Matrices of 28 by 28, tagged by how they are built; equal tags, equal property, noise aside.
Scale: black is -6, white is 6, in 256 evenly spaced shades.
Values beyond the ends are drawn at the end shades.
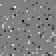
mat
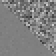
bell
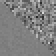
bell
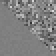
bell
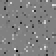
mat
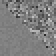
bell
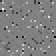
mat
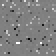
mat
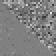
bell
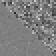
bell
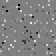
mat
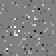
mat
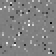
mat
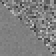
bell
